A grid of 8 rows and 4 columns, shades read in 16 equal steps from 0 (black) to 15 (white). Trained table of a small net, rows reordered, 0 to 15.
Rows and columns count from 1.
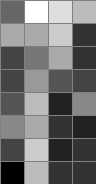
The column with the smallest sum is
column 4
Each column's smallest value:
0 7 2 2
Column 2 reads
15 10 7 9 11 10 12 11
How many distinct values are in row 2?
3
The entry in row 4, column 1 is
4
